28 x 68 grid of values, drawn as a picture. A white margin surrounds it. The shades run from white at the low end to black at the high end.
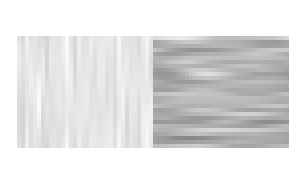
The table splits into one row of 2 panels. Panel 1,1: very low, streaked downward, faint in contrast. Panel 1,2: low, streaked across.
